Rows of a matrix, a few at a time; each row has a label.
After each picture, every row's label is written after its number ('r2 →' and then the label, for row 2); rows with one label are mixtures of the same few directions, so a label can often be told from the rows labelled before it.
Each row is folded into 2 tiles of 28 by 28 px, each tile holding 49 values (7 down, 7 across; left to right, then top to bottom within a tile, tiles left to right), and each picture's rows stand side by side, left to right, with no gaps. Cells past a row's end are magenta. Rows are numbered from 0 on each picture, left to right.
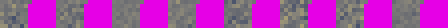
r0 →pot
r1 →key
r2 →key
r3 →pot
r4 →pot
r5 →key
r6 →key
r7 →key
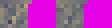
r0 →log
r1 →log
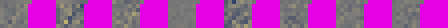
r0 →log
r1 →log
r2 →key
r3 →key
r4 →pot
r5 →pot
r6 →key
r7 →key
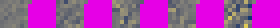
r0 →key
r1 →pot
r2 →log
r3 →log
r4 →key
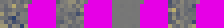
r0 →pot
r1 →key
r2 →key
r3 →log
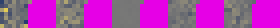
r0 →log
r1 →pot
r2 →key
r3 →key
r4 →log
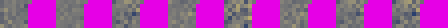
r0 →log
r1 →key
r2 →key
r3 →key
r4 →key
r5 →key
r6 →key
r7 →key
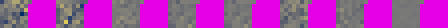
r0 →key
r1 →log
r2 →pot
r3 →pot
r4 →pot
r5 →key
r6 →log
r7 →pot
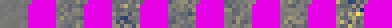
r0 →key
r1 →key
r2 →pot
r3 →key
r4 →log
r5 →pot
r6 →key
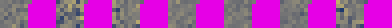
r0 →key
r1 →key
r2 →log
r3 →pot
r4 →key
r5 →key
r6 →log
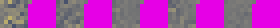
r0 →pot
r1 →pot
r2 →log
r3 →log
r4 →key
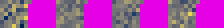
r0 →key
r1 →key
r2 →key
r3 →key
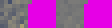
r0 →pot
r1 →pot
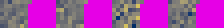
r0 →pot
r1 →log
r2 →key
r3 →key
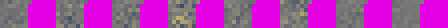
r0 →pot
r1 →pot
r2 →key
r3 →pot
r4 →log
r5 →key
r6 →key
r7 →log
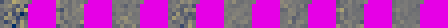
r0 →key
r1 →log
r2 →pot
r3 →key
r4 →pot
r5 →log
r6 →log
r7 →log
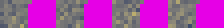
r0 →pot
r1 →key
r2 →key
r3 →pot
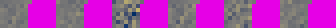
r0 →log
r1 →key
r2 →key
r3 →log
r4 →key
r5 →pot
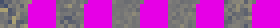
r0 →log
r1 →pot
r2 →key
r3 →key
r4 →key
